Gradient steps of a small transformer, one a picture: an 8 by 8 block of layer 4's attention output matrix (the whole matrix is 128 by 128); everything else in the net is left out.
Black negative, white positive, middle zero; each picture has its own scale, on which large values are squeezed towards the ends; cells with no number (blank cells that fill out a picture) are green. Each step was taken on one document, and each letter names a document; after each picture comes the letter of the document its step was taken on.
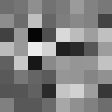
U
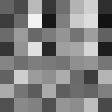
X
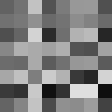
X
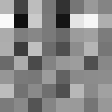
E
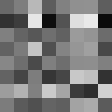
X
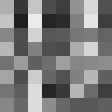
E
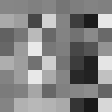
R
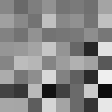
R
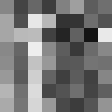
U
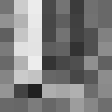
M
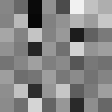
E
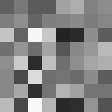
U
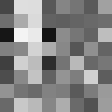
M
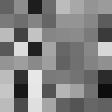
U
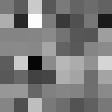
U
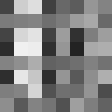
M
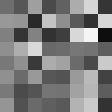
R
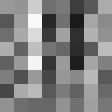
M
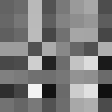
X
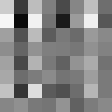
E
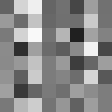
M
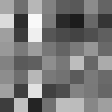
E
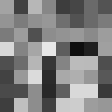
X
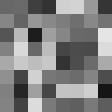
U
